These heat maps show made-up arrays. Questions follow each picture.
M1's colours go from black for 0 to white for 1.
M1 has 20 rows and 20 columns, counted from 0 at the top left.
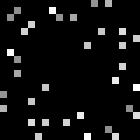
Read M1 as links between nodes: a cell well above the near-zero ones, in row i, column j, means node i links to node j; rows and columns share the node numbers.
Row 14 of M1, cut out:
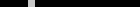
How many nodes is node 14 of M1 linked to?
1
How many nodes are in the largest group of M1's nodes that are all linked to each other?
2
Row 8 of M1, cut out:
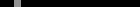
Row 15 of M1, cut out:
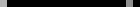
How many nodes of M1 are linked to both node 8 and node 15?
0
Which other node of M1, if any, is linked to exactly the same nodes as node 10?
node 8
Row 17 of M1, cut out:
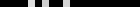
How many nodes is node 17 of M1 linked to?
3
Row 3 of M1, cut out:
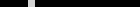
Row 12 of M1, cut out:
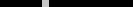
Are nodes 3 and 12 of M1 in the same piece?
yes
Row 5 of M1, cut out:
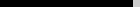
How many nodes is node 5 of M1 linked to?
1
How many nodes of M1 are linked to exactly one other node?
10
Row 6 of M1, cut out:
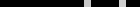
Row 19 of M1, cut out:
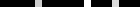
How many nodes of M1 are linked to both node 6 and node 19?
1
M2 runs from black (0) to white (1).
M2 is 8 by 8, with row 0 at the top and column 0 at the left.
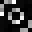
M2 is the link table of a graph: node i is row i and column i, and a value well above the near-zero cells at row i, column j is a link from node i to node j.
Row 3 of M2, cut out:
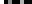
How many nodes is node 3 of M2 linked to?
3
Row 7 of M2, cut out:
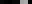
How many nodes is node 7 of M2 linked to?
2
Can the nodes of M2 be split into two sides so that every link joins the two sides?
no
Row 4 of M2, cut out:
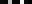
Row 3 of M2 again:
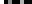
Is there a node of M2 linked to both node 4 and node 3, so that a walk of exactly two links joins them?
yes
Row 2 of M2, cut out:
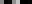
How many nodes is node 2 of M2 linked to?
3
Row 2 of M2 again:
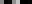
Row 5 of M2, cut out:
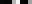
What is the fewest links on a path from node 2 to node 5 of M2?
2
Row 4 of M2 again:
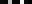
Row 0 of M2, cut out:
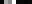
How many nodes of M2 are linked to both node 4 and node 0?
1
